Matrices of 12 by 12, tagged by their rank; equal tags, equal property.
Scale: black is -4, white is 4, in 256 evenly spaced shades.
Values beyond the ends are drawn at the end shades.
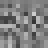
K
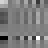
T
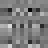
K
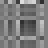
T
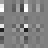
T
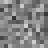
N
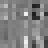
K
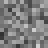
N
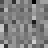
K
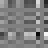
T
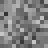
N
